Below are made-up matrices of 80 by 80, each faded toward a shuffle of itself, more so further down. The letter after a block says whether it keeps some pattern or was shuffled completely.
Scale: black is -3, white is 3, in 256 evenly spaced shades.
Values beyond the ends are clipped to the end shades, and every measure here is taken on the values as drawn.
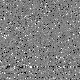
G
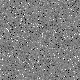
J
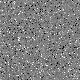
J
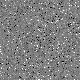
J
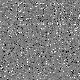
G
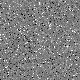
J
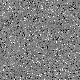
J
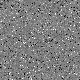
J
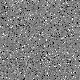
G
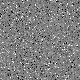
J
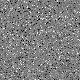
J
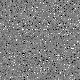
G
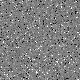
J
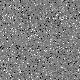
G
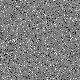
J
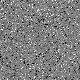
J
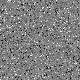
J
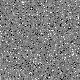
G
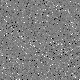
J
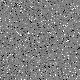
J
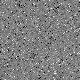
J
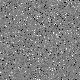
J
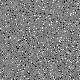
J
